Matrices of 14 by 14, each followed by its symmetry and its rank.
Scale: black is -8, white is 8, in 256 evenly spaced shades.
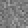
neither, full rank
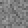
neither, full rank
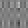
neither, rank one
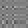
neither, rank one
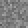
neither, full rank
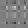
neither, rank one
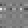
neither, rank one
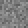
neither, full rank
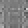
neither, rank three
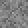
symmetric, full rank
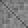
symmetric, full rank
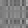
neither, rank one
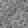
symmetric, full rank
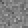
neither, full rank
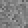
neither, full rank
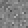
symmetric, full rank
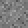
symmetric, full rank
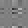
neither, rank one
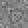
symmetric, full rank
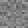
neither, rank three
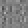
neither, rank three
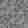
symmetric, full rank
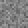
neither, full rank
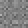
neither, rank three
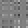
neither, rank one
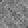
symmetric, full rank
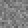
neither, full rank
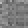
neither, rank three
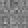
neither, rank three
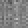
neither, rank three
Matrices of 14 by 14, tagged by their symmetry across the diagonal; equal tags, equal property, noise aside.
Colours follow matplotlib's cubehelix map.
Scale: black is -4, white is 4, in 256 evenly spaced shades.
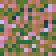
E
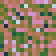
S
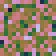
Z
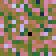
E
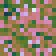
E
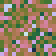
Z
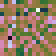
S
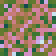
Z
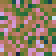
S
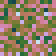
E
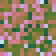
Z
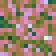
E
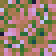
Z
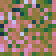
S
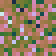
S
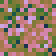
Z
